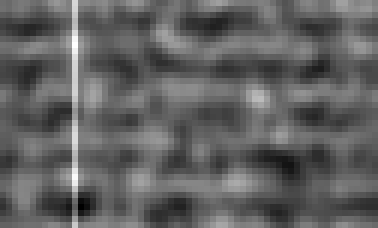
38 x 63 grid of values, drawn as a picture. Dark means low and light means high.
Horizontal stripes repeat 5 times down the table. Column 13 differs from the columns beside it. The bottom right is the ninth with the lowest average. On average the colour sits 40% of the way up the scale.
